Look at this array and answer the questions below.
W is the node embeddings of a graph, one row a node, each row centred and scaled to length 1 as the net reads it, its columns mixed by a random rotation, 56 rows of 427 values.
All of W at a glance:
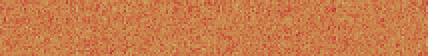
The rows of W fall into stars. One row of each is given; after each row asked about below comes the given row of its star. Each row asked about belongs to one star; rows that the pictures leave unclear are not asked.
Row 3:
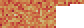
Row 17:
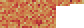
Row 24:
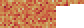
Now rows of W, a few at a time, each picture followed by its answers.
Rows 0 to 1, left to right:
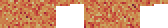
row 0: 24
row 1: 3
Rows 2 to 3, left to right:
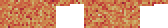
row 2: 3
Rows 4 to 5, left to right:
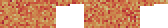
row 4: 3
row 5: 24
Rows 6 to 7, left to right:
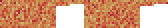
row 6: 24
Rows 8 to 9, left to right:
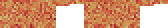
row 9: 3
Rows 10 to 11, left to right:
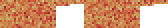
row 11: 24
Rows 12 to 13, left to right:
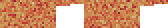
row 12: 24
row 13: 3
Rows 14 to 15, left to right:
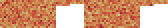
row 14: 17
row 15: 24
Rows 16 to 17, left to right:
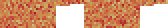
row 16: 3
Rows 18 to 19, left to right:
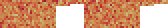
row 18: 3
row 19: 3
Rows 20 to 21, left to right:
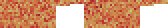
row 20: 3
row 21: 17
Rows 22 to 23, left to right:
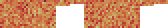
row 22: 3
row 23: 17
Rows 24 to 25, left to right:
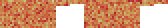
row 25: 3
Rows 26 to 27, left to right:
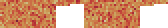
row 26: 17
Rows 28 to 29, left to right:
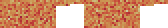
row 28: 24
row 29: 24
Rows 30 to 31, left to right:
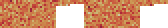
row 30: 3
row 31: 24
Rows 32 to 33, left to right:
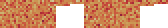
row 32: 24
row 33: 3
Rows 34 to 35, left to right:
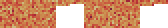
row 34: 17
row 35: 3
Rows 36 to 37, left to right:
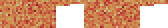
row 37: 24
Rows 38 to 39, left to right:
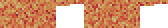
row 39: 24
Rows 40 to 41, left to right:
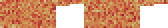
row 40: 17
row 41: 24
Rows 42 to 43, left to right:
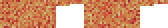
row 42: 17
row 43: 24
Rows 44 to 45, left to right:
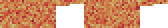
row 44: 17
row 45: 17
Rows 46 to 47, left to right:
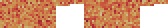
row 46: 17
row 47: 3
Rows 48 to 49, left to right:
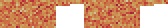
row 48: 24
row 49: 24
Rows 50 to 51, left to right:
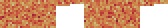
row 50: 17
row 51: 24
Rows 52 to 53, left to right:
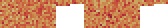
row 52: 24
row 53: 24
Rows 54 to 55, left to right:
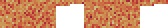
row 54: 24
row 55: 3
